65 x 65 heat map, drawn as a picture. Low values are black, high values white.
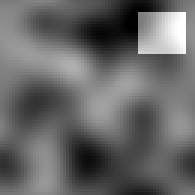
Overall the values sit about 40% of the way up the scale. Values change most from cell to cell in the top right. In the top right lies a patch that is higher than the rest. No regular stripes run through it.
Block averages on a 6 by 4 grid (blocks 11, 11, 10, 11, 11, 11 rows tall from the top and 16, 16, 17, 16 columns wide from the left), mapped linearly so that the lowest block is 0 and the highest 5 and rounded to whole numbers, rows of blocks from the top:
3205 / 4315 / 3443 / 2333 / 3123 / 3212
